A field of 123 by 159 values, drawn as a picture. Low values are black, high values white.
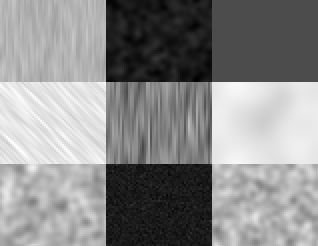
It is made of 3 by 3 panels. Panel 1,1: high, streaked downward, faint in contrast. Panel 1,2: very low, blotchy, faint in contrast. Panel 1,3: low, flat. Panel 2,1: very high, slanting down to the right, faint in contrast. Panel 2,2: middling, streaked downward. Panel 2,3: very high, smooth, faint in contrast. Panel 3,1: high, blotchy. Panel 3,2: very low, fine-grained, faint in contrast. Panel 3,3: high, blotchy.
